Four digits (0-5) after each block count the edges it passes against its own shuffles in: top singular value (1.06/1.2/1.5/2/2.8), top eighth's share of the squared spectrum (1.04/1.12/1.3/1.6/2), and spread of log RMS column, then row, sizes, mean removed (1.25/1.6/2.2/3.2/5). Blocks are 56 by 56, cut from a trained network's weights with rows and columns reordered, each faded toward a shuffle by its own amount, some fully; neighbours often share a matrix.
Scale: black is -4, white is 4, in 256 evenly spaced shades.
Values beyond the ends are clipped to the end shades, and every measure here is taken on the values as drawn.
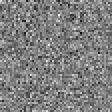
3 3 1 1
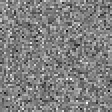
1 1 0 0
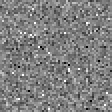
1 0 0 0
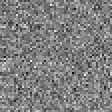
3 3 1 1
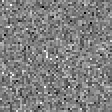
0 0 0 0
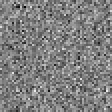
3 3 2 1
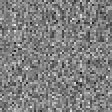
3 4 2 0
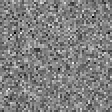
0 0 0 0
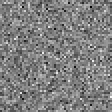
2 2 0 0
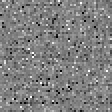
1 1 0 0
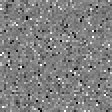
0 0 0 0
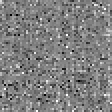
2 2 0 1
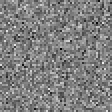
1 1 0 0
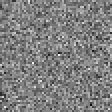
2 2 0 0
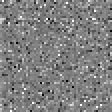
1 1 0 1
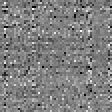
3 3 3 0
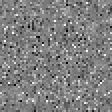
1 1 1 0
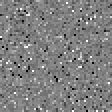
0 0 0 0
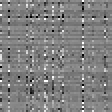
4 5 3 1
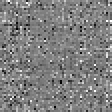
2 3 3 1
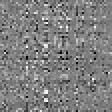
3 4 3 1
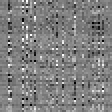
3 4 4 1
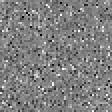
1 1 0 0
